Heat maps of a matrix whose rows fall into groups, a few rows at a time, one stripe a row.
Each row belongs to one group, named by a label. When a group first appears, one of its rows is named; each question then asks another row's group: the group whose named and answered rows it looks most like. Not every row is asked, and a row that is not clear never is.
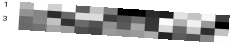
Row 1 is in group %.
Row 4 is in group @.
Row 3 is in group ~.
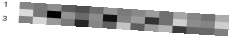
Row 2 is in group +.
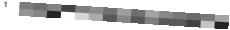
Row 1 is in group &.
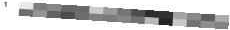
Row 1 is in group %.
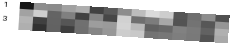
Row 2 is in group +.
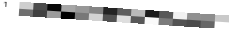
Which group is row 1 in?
+
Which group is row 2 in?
&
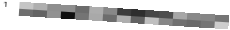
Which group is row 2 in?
&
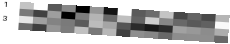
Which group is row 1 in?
+
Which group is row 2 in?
&
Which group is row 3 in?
%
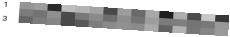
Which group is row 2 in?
&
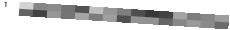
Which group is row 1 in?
%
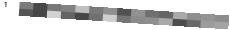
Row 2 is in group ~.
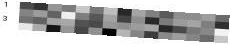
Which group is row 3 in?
@
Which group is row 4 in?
+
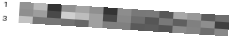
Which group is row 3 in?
%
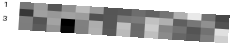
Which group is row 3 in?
&
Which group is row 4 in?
&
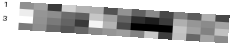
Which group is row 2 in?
%
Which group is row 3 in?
%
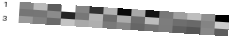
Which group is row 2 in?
&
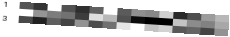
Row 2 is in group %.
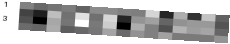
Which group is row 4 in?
~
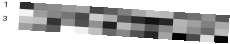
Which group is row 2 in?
%
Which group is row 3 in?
+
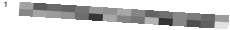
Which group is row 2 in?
@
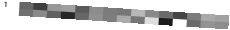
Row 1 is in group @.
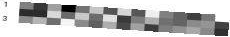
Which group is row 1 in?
&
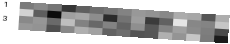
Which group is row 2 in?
+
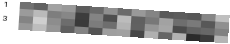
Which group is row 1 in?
@
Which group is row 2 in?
+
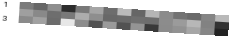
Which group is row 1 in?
&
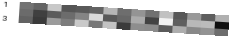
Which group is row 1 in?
~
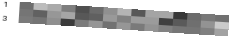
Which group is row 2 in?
@
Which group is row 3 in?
&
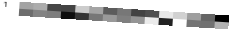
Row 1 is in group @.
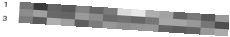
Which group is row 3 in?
@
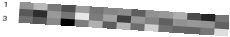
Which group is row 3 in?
&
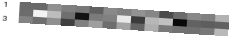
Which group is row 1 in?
@
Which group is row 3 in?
&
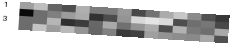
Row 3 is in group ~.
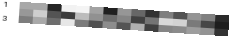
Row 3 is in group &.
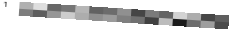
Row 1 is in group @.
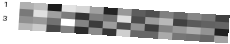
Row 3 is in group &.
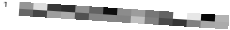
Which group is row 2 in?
@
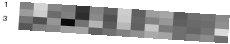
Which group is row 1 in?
+
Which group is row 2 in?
+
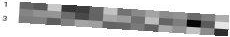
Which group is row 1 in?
~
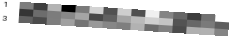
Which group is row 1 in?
&
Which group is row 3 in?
@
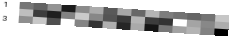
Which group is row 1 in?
&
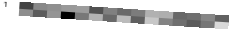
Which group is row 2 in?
&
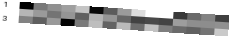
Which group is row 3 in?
&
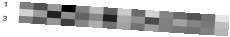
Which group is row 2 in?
+
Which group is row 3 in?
&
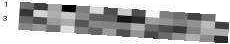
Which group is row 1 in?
&
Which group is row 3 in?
@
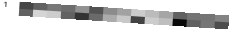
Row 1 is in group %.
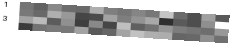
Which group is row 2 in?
@
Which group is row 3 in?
+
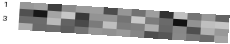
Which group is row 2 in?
@
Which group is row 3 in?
~
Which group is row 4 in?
%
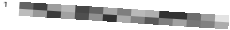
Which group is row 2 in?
+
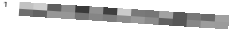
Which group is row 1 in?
+
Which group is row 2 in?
@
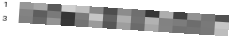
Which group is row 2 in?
&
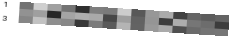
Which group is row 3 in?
+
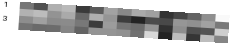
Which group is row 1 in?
@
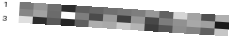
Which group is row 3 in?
%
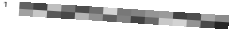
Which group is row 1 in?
~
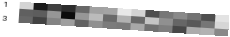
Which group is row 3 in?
@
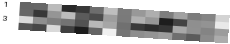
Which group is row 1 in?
~
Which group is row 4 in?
~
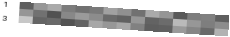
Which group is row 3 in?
%
